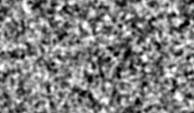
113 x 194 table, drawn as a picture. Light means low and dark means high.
Stripes: none. Slope: none. Mirror symmetry: none. Histogram: bell-shaped. Seam: none. Grain: blotchy. Lone odd cells: none. Average level on the scale: 50%.
